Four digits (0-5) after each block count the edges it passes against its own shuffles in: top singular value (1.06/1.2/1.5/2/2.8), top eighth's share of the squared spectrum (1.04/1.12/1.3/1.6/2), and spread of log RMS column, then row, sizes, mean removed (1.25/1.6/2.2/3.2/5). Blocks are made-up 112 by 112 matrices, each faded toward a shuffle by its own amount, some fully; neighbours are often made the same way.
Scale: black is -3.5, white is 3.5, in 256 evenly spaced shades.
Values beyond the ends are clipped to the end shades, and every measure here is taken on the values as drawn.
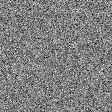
0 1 0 0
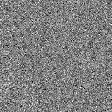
3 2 1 0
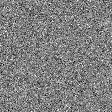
0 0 0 0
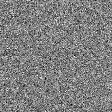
2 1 0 0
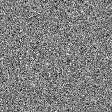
3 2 1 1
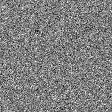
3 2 0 0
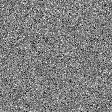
0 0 0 0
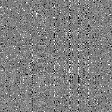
4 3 3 1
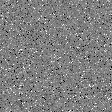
1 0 0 0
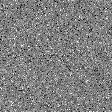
0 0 0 1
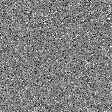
0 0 0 1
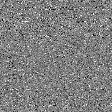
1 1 0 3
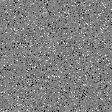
1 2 1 2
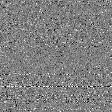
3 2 0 3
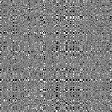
5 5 4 3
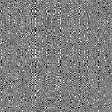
5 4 3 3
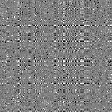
5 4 3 3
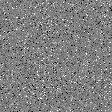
3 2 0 0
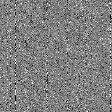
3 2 3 0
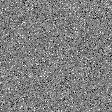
0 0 0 0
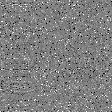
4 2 0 1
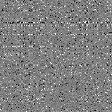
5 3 1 2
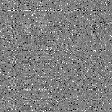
4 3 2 2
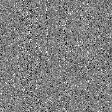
1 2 3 0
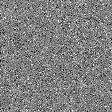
0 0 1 0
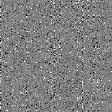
4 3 2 1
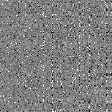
4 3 2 0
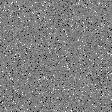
2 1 0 0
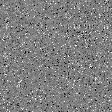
3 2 1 0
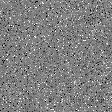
2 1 0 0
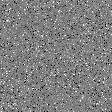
0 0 0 0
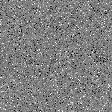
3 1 1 0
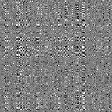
5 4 4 3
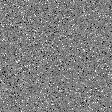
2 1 0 0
